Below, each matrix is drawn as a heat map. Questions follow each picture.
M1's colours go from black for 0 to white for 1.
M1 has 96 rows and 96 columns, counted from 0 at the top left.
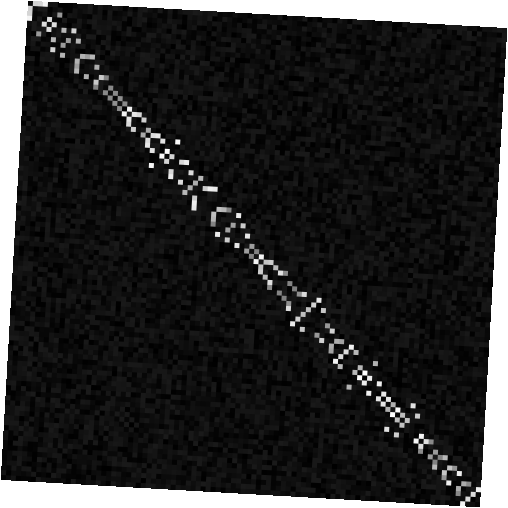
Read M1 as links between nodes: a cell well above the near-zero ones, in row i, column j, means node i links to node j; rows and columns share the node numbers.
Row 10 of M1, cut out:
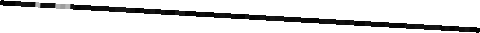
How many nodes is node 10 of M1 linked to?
4
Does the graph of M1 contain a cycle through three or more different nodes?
no
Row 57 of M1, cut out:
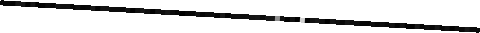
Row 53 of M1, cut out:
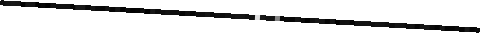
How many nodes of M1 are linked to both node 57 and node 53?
1
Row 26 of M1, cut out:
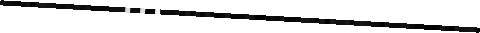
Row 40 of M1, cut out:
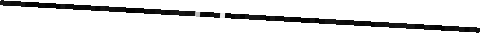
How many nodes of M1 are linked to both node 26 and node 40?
0
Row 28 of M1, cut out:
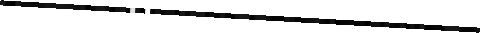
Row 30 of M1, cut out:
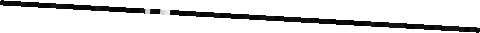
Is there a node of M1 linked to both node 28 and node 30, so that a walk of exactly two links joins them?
yes
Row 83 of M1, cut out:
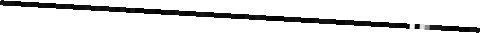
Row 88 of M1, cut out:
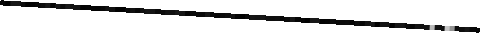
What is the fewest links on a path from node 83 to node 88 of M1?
3
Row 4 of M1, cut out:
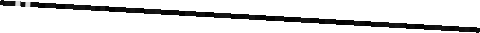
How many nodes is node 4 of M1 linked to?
2
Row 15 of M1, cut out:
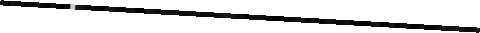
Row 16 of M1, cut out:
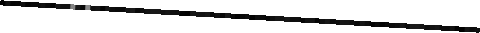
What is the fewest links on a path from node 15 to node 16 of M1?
2
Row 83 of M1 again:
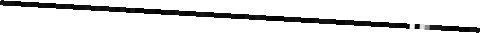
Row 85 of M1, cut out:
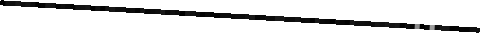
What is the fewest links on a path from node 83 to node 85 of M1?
1
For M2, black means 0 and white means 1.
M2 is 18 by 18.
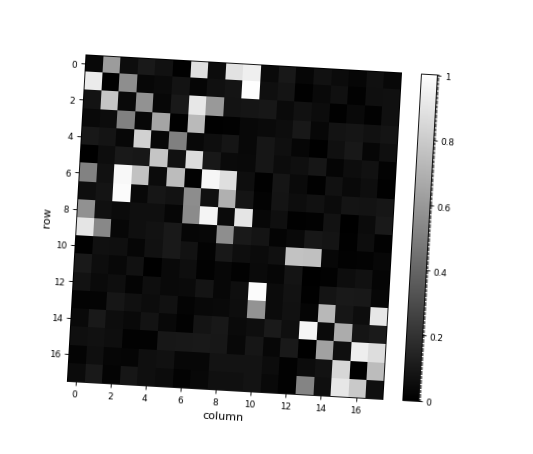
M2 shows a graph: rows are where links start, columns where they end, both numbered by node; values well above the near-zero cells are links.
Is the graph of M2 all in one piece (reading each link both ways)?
no
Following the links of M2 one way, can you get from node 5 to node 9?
yes
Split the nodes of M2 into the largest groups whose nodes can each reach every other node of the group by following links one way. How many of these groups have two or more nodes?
2
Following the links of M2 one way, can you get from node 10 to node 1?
no
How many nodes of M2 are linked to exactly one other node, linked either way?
1
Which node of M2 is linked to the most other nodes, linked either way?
node 6
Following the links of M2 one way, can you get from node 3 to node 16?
no
